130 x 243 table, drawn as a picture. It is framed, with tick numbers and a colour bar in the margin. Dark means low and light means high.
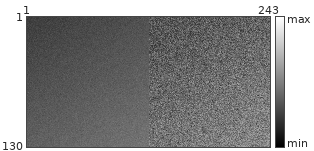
Seam: vertical, 50% of the way across, the left part calmer. Slope: up to the bottom right. Ninth with the lowest average: top left. Stripes: none. Average level on the scale: 40%. Mirror symmetry: none. Grain: fine. Ninth with the highest average: bottom right.
